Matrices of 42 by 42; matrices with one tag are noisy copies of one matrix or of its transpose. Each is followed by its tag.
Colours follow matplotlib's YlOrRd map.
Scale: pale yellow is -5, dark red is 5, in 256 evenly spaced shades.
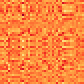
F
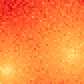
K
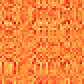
F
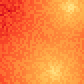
K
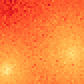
K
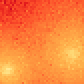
K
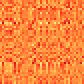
F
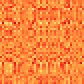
F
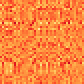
F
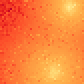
K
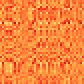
F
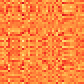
F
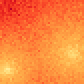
K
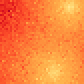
K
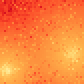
K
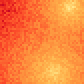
K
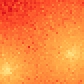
K
